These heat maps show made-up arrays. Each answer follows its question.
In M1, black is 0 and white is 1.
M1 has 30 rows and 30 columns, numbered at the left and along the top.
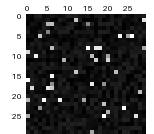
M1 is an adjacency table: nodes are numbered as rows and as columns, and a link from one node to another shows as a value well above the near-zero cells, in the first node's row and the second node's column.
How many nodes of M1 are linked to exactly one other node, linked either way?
3
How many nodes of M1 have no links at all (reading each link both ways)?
2
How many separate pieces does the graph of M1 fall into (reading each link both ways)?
3
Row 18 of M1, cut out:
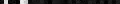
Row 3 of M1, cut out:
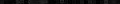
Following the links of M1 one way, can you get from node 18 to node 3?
yes
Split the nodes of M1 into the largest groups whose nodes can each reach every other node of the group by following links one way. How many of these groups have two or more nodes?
0
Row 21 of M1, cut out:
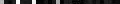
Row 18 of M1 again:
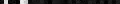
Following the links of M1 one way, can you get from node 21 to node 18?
yes
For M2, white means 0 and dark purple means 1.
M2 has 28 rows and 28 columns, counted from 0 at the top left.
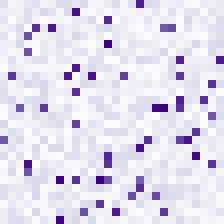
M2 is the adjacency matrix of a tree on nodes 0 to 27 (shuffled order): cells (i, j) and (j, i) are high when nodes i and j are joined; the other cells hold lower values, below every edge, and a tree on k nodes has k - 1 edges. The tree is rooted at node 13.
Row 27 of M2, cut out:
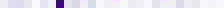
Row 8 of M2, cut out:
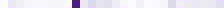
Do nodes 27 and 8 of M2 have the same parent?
no
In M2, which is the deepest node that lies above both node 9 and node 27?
22
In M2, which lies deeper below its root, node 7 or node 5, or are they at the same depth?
node 7
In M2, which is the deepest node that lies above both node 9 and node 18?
22
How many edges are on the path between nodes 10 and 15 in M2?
6
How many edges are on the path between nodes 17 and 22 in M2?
1
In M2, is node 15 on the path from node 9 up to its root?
no
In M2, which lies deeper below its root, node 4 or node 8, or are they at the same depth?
the same depth
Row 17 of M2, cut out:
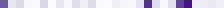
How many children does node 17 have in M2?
3
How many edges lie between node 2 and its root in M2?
1
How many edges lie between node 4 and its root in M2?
3
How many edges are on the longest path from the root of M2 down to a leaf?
3
